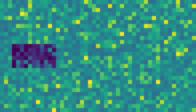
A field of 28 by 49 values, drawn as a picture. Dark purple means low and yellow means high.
An odd patch, lower than its surroundings, sits in the middle left. The distribution is heavy-tailed on both sides. Overall the values sit about 50% of the way up the scale. No row or column stands out. The ninth with the lowest average is the middle left.
